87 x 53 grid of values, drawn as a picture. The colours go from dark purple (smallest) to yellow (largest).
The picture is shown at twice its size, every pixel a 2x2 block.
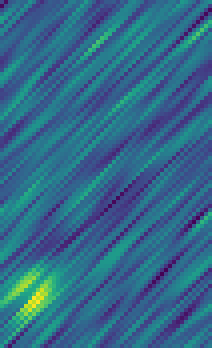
The grain runs diagonally up to the right. The ninth with the highest average is the bottom left. A single bump stands in the bottom left. Neither half mirrors the other. No row or column stands out.
